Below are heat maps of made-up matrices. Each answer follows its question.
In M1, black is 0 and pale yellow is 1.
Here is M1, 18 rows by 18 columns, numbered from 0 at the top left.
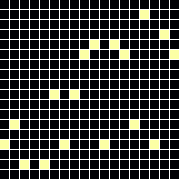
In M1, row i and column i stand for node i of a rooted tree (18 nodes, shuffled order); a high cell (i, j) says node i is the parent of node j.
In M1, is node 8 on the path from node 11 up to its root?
no
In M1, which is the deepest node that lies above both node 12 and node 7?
9
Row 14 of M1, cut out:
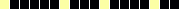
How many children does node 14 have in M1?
4
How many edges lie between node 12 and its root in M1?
5
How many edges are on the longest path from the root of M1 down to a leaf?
8
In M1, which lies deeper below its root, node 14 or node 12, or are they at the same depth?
node 14
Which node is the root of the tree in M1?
3
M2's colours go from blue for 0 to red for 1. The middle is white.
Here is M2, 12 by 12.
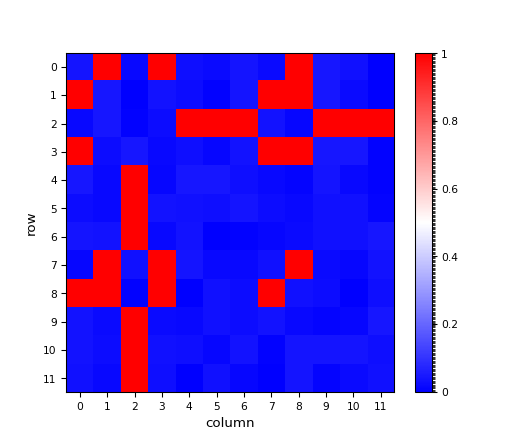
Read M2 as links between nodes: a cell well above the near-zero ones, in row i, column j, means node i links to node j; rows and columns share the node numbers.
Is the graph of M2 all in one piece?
no
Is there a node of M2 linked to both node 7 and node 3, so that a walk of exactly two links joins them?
yes
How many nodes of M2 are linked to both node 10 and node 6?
1
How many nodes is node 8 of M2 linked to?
4
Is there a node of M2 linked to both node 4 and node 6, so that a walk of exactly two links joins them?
yes
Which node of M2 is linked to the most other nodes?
node 2
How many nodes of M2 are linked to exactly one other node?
6
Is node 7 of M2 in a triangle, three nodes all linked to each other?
yes
